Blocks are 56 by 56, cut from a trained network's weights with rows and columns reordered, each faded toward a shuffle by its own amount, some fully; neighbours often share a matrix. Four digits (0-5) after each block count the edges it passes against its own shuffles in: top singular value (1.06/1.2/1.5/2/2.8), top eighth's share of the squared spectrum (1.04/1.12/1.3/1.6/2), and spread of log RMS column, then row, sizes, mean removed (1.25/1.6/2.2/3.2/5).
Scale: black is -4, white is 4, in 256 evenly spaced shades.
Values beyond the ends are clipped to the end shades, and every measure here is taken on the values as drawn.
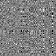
4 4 2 2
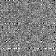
3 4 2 2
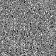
3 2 1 0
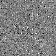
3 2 1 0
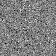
1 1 0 0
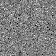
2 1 0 0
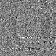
3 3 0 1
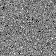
0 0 0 0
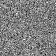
1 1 0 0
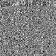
3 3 1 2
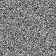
1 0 0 0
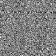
3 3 0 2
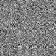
3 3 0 2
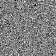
2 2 0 0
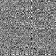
4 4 1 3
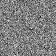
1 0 0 0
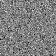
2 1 0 1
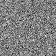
0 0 0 0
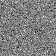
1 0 0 0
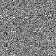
3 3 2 1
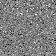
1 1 0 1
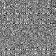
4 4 1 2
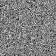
2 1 0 0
